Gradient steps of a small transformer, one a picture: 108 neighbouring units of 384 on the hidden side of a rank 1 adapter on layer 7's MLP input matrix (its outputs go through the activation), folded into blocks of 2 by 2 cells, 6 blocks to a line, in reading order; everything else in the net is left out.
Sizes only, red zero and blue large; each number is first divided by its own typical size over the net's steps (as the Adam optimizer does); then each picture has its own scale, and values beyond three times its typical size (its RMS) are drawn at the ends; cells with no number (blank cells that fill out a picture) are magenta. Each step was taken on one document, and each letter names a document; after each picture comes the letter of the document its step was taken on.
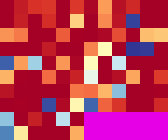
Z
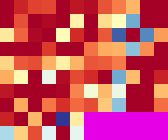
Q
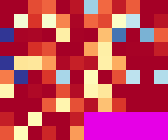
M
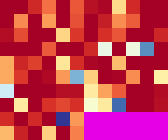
Q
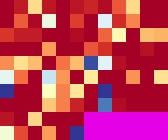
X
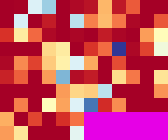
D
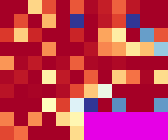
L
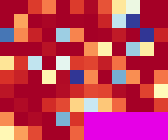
Q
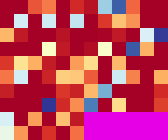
D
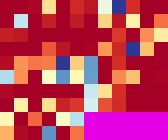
D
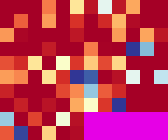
Q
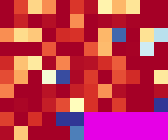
L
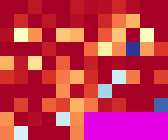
L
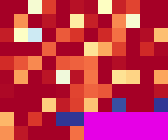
L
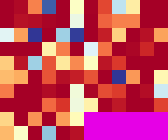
Z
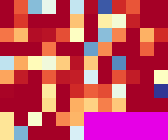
Z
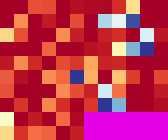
Q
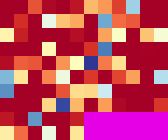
M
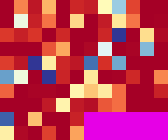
X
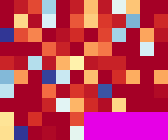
X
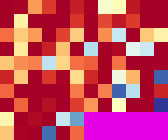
Z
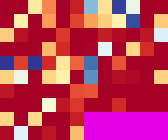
X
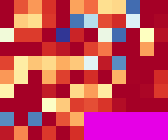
X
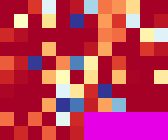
M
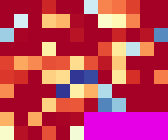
D
